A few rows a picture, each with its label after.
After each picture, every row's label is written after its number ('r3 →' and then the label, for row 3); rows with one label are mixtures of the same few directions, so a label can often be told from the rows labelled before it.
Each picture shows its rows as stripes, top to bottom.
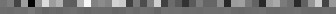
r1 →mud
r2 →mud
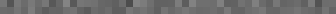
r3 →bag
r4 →mud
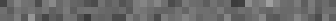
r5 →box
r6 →bag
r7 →mud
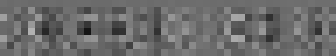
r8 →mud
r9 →mud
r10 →box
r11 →mud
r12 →mud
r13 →box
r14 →bag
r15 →mud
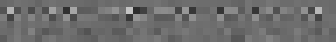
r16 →box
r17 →bag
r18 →bag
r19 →bag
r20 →mud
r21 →box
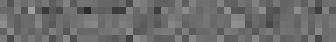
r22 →bag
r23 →mud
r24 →box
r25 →box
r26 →bag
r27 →bag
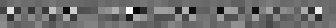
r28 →box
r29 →bag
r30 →bag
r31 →box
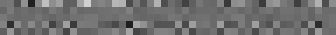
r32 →mud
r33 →bag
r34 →box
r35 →bag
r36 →bag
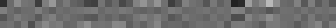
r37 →box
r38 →box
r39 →box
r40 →mud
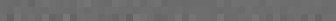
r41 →mud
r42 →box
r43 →bag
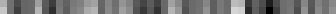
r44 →box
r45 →box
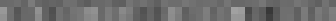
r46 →mud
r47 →box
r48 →box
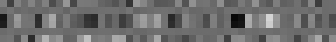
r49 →bag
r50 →bag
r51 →box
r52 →box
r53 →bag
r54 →mud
